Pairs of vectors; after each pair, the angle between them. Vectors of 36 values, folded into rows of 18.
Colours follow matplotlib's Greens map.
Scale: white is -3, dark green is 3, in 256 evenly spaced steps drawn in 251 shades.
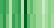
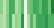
nearly opposite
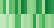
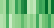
partly aligned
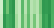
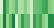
partly aligned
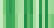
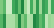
partly opposed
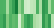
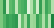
orthogonal
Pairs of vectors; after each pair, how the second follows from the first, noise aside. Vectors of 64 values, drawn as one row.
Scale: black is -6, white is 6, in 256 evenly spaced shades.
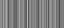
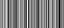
scaled up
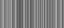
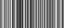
scaled up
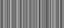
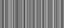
reversed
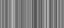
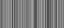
sign-scrambled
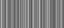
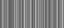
reversed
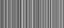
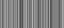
sign-scrambled
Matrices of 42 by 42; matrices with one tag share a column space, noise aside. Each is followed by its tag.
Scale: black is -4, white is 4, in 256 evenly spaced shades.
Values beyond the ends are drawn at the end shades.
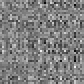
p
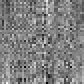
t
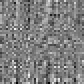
t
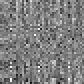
t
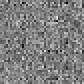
p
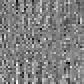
t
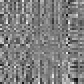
t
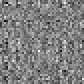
p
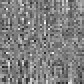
t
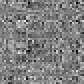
p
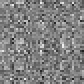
p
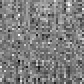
t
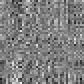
t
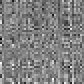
t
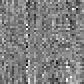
t
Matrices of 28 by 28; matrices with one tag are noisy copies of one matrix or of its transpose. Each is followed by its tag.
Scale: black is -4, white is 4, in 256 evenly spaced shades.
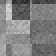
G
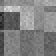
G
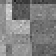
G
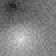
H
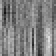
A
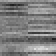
A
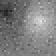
H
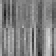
A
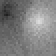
H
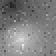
H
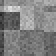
G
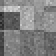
G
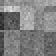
G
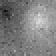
H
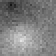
H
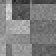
G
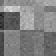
G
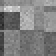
G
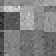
G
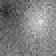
H
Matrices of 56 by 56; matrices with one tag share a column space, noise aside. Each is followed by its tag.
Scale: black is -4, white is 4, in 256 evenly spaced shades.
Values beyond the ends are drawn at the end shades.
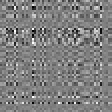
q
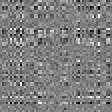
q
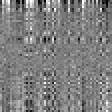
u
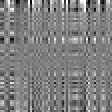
u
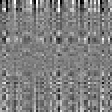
u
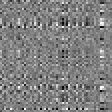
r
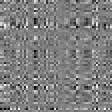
r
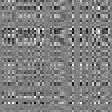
q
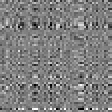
r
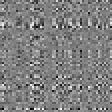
r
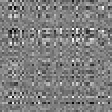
q
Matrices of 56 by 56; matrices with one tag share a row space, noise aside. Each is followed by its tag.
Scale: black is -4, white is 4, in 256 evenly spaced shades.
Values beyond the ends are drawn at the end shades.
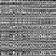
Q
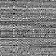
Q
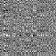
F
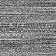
Q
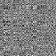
F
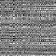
Q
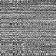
Q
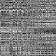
Q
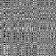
F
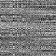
Q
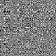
F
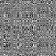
F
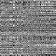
Q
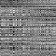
Q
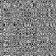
F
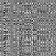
F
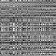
Q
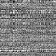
Q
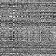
Q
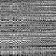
Q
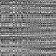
Q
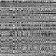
Q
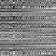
Q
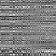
Q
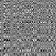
F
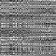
Q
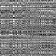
Q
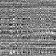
Q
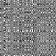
F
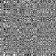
F
